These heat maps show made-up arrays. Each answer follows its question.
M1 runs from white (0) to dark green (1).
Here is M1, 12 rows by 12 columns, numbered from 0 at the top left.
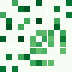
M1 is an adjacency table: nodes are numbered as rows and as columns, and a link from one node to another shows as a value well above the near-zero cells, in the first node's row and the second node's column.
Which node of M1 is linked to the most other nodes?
node 6
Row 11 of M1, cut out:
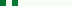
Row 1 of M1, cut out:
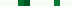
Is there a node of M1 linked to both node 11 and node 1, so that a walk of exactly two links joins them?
no
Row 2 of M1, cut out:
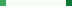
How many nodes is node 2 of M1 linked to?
2
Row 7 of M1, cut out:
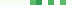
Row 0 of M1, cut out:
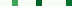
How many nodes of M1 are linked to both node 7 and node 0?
1
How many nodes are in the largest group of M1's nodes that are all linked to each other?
5
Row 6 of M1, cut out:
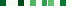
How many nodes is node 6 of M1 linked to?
6
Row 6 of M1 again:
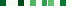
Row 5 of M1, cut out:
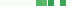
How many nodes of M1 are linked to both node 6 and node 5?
3
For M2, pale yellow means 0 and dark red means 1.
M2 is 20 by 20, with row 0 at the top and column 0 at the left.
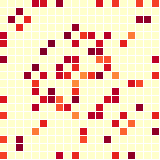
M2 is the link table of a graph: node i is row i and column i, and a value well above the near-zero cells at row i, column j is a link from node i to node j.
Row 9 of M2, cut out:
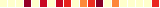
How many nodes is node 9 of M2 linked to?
9
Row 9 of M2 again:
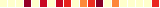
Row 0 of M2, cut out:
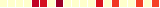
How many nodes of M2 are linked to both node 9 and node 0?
5
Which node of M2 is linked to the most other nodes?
node 9
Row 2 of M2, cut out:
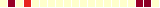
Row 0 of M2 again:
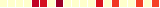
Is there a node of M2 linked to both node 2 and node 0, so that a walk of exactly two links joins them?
yes
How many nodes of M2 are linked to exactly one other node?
2
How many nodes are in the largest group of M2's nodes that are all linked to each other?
3
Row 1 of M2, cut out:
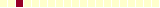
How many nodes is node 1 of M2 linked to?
1
